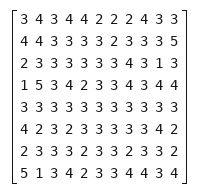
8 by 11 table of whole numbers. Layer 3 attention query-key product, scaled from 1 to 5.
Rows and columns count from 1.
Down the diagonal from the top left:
3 4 3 4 3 3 3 4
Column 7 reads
2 2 3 3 3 3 3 3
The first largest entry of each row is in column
2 11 8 2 1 1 2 1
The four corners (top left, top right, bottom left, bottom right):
3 3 5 4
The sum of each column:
24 25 24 26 22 23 22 25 26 24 26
